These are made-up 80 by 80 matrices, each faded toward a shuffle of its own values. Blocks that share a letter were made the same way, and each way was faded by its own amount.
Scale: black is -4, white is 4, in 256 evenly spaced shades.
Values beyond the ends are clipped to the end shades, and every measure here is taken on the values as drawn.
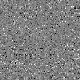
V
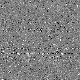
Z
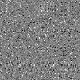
V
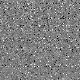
Z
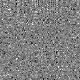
V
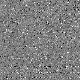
Z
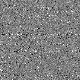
Z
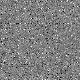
Z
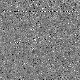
Z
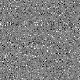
V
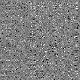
V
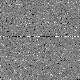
Z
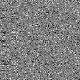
V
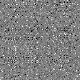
V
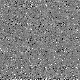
Z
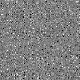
V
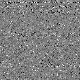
Z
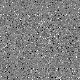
Z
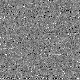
Z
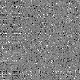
V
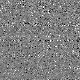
Z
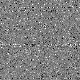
Z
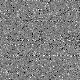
Z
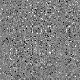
V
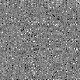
V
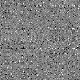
V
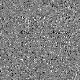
Z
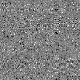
V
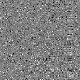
V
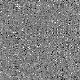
V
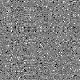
V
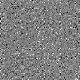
V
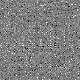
V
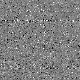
Z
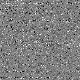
Z
